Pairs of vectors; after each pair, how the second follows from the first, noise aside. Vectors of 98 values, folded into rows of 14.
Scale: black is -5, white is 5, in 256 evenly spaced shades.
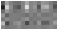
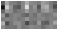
copied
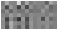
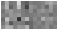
sign-scrambled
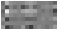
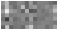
sign-scrambled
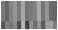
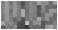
sign-scrambled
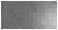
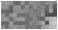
sign-scrambled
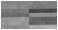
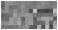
sign-scrambled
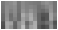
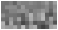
sign-scrambled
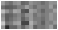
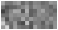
sign-scrambled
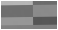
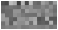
sign-scrambled
